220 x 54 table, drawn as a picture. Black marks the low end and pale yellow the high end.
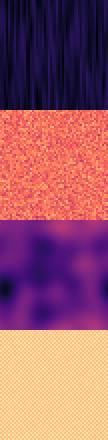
The table splits into 4 rows of 1 panel. Panel 1,1: very low, streaked downward, faint in contrast. Panel 2,1: high, fine-grained. Panel 3,1: low, smooth. Panel 4,1: very high, checkered, faint in contrast.
